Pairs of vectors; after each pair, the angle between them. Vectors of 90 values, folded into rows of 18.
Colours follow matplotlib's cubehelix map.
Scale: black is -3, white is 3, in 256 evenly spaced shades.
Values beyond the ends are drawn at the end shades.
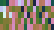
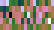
nearly opposite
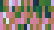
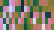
partly aligned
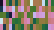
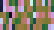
nearly parallel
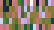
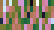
nearly opposite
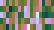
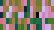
nearly opposite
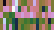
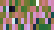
orthogonal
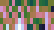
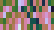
partly aligned
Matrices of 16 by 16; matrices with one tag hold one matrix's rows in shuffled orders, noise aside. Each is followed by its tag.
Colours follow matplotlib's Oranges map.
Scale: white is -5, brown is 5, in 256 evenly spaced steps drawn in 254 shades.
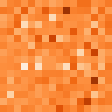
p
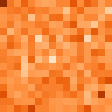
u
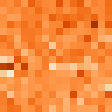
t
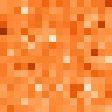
u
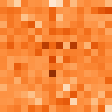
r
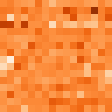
t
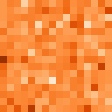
u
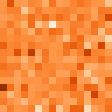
u
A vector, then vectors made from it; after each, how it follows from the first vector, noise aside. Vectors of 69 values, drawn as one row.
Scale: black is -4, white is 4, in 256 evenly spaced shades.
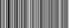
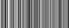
negated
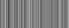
shrunk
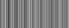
shrunk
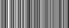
negated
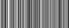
negated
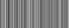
shrunk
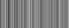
shrunk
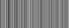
shrunk
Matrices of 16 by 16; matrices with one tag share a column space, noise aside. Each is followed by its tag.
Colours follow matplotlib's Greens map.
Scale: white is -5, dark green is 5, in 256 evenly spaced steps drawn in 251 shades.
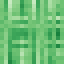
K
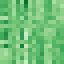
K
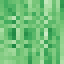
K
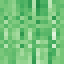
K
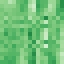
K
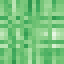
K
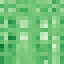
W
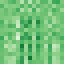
W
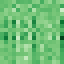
W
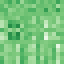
W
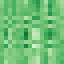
K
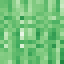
K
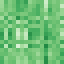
K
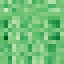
W
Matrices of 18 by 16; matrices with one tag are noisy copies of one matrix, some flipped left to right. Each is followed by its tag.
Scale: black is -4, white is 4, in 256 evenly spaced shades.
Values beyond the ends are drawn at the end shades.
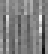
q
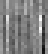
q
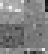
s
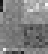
s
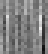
q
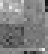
s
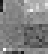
s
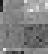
s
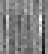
q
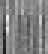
q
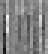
q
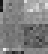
s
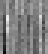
q
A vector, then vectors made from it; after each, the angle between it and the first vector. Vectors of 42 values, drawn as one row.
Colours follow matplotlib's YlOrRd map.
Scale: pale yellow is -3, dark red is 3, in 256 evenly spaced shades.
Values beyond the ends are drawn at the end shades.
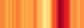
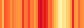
nearly opposite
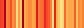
partly opposed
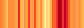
nearly parallel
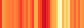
nearly opposite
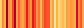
partly opposed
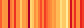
partly opposed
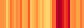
nearly parallel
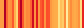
partly opposed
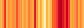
nearly parallel
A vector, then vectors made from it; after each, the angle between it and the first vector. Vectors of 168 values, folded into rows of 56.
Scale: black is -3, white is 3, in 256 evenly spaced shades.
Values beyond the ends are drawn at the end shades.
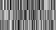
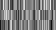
partly aligned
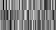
nearly opposite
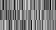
partly opposed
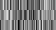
nearly parallel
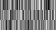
partly opposed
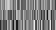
orthogonal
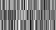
partly opposed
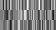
nearly opposite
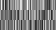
partly opposed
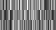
nearly opposite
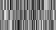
nearly parallel
